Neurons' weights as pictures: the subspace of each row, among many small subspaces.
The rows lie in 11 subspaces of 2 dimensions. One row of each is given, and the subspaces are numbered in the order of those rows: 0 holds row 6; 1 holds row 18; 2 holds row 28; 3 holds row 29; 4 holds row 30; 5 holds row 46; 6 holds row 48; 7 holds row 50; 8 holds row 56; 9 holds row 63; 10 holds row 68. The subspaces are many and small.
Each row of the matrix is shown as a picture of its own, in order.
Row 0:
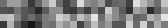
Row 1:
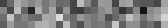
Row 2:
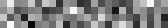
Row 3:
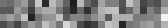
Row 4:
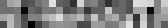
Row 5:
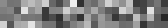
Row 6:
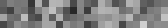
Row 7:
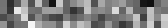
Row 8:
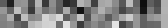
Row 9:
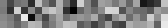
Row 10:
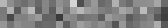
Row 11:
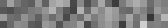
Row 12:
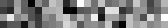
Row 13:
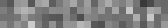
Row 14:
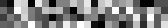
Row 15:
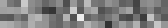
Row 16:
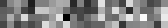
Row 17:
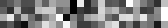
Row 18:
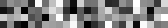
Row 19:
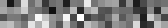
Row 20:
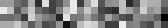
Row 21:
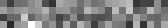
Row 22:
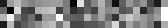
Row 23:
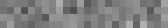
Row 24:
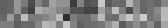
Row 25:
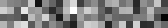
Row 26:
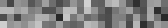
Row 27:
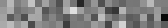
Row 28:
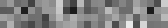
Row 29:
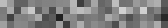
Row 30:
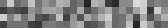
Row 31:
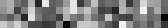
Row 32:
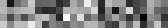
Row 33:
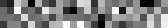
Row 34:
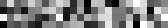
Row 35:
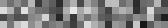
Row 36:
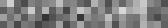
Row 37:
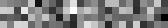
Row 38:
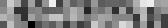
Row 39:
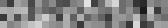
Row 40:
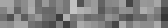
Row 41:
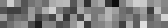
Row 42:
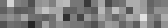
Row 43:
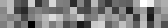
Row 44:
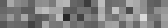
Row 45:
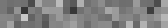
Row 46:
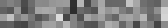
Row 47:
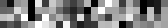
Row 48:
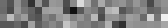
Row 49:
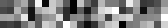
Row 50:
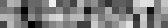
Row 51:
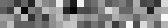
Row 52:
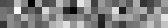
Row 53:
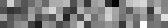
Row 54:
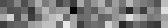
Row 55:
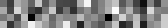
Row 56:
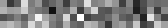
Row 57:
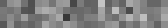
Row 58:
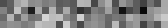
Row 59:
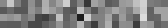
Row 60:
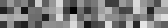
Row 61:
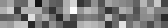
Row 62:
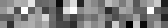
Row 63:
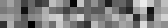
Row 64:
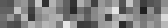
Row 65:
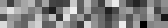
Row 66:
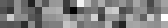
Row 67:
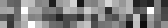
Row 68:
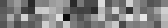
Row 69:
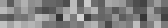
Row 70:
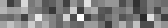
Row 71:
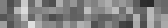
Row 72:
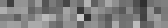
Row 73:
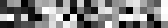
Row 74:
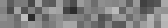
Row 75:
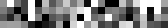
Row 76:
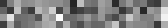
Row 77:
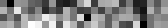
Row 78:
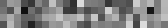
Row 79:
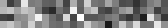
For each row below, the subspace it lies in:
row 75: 0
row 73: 8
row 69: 5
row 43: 9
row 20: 4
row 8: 5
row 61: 1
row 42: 10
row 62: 2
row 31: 4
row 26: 4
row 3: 4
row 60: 1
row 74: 2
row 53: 0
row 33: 9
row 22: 3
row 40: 5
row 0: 6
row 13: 9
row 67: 7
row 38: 7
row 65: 0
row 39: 4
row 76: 3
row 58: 3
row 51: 2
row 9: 2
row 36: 3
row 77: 10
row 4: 7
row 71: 7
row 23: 2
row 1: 3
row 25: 1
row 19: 8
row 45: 2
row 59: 5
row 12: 6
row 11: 0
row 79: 8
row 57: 10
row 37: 1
